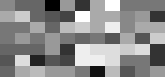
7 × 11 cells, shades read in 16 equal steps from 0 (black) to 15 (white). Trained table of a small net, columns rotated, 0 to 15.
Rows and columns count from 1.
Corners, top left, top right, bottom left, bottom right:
8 7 6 9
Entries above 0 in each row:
10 11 11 11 11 11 11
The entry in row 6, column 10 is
7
